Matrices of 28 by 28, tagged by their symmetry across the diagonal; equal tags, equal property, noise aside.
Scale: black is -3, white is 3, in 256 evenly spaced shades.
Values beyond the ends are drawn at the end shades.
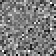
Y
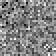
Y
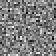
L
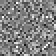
Y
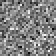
Y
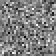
L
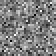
L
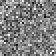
Y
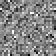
Y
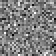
L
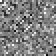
Y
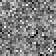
Y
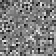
Y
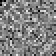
Y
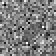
Y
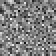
L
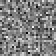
L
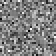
L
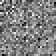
Y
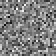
L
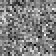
L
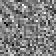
L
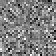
L
